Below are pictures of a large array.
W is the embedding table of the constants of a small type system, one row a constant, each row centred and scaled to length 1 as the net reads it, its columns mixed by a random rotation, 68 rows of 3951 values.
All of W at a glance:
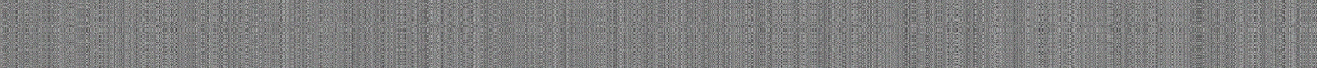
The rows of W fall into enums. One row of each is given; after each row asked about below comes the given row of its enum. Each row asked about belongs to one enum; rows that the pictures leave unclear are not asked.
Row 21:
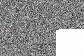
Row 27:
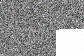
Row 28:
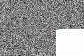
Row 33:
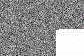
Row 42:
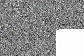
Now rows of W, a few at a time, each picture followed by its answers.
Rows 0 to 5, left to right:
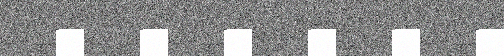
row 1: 27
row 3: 42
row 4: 28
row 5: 21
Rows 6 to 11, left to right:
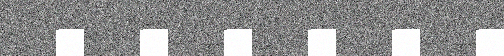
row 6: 33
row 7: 42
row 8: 21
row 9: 28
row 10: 27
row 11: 21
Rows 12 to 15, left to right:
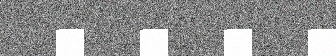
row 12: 27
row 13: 21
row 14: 28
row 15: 28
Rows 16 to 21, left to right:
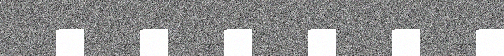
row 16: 27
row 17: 21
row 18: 21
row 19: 33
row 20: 33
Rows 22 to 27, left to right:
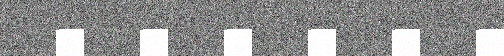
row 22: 28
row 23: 27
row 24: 28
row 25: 42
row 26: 42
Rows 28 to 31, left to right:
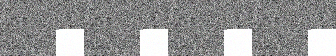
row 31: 28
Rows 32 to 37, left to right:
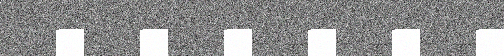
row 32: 27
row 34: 28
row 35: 21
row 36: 21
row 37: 21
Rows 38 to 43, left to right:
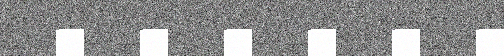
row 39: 21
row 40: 33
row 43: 28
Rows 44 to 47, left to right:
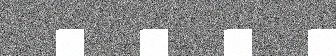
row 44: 33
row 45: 21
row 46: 28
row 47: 28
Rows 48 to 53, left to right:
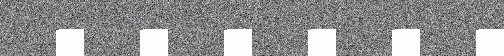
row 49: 27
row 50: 27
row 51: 28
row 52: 28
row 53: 33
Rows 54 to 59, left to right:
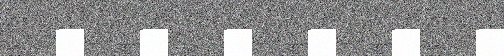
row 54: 28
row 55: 21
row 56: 33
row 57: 21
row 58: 21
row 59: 28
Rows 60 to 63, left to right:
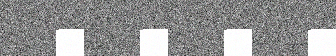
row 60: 33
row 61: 28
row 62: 33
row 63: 21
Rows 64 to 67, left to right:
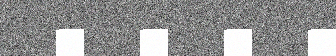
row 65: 27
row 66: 33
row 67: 21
